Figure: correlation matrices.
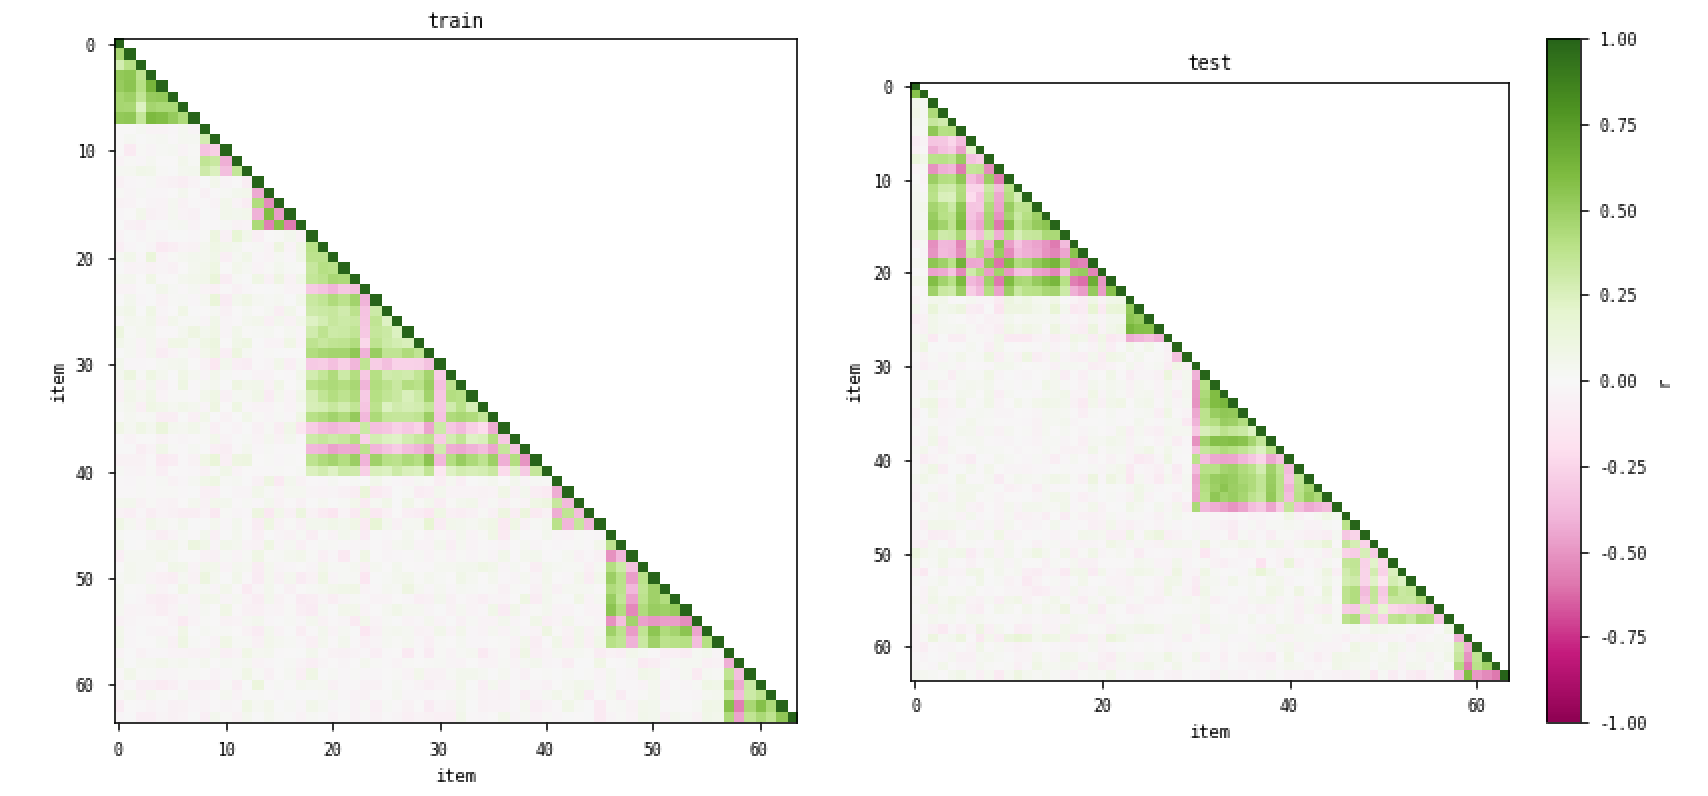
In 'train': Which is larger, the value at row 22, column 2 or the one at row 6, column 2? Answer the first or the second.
the second
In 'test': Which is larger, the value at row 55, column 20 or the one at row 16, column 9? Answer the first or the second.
the first
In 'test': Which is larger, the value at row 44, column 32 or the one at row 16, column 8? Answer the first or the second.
the first
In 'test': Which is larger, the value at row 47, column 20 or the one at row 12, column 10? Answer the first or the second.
the second
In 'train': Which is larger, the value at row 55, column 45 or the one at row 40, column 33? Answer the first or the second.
the second
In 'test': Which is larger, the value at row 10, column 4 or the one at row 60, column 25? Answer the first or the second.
the first
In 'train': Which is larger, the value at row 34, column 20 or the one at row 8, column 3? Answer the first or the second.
the first
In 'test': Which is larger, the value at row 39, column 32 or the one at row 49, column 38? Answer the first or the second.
the first
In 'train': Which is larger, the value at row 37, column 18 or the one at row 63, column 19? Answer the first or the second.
the first
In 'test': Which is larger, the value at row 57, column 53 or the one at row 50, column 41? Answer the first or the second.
the first
